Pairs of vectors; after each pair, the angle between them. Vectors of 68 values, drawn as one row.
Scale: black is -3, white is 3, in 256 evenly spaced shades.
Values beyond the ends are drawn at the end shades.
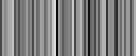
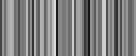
nearly parallel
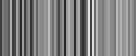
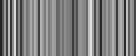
orthogonal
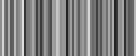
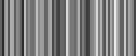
nearly opposite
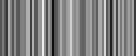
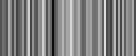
nearly parallel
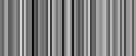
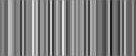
nearly opposite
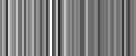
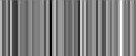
partly opposed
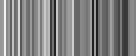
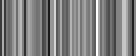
partly opposed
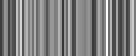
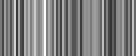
orthogonal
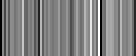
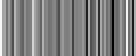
partly opposed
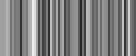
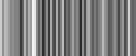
nearly parallel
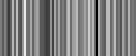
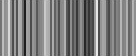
nearly opposite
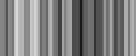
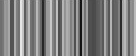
partly aligned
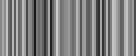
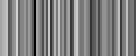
partly aligned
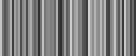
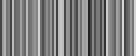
nearly opposite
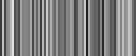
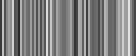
nearly parallel
